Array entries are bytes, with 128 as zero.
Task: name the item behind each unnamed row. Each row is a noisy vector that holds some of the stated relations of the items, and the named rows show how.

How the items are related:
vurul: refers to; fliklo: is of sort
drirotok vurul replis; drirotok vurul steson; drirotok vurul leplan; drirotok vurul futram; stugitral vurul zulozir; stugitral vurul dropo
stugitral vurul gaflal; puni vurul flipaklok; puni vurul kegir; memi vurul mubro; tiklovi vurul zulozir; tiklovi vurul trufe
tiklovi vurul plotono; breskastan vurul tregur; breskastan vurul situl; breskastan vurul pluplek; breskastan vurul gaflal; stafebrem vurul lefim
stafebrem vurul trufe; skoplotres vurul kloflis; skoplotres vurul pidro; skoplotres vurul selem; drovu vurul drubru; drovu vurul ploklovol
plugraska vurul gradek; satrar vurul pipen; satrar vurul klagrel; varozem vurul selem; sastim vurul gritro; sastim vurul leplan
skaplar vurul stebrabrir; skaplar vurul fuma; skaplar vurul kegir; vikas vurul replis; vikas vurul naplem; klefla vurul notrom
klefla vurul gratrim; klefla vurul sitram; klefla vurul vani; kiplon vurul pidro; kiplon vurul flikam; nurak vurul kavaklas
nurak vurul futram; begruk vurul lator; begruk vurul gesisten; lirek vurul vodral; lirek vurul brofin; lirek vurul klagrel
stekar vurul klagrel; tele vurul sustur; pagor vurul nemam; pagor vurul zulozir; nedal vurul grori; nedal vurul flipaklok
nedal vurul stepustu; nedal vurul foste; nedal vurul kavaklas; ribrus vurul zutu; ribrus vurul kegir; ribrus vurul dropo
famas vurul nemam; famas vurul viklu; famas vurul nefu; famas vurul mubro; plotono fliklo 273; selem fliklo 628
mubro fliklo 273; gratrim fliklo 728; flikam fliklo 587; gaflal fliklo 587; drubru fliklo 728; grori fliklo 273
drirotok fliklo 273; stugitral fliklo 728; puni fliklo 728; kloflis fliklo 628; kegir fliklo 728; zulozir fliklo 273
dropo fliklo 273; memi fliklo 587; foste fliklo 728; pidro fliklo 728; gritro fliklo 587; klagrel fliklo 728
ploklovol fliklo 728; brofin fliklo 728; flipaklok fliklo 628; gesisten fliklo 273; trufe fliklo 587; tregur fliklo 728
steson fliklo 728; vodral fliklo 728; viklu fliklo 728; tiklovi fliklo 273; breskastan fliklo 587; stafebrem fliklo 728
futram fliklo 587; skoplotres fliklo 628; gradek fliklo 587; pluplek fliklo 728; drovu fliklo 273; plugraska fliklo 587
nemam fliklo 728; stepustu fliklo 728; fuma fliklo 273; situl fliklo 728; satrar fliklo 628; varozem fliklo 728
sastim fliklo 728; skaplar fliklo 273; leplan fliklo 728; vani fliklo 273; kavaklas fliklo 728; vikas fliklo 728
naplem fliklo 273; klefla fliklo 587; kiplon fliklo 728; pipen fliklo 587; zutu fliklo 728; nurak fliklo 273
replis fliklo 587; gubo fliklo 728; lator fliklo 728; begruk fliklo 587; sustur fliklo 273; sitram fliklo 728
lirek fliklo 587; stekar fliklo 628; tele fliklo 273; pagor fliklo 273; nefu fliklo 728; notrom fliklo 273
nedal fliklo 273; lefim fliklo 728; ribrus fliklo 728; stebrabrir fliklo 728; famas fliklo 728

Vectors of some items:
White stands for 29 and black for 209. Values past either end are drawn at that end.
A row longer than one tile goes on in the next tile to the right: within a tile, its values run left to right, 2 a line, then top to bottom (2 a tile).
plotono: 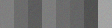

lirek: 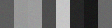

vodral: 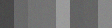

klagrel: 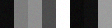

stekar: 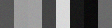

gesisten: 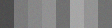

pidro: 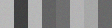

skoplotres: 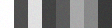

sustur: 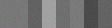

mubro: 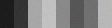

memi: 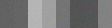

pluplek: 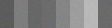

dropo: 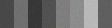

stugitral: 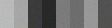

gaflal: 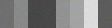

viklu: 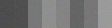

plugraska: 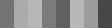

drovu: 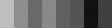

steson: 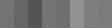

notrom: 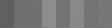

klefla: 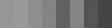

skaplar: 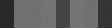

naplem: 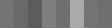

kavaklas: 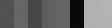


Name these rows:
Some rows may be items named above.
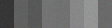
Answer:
zutu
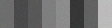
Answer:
nemam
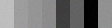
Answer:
stafebrem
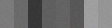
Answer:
futram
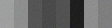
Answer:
nurak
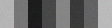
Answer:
zulozir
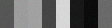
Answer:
stekar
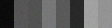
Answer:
flipaklok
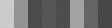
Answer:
drirotok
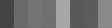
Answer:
pipen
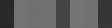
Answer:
skaplar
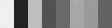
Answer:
selem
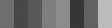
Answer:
nemam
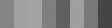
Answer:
begruk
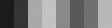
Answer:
mubro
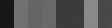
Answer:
puni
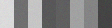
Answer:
kiplon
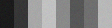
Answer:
mubro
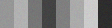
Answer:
breskastan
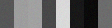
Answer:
stekar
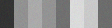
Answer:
gradek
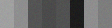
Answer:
nurak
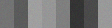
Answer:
famas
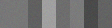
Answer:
sustur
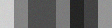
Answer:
pagor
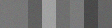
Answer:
sustur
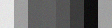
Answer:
tiklovi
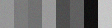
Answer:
trufe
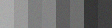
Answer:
tele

